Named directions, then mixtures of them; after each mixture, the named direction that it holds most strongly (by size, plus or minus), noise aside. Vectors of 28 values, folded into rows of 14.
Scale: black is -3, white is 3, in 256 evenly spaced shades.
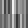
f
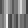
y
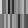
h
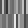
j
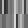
j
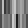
f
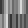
y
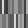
j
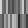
h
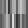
f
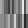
h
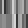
f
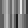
y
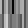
h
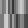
y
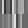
f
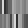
j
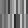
f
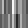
f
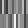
j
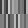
j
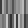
j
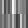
f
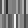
j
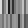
h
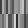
j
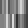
y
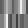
y
